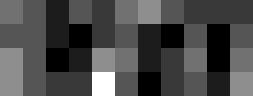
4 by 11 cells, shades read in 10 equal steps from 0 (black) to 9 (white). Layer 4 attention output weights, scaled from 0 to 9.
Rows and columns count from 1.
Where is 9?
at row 4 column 5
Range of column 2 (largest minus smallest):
0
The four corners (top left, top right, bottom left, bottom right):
4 2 5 5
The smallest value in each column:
3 3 0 0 2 3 0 0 2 0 2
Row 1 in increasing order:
1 2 2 2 2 3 3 3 4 4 5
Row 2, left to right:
3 3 1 0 2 3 1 0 3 0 3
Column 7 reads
5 1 1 0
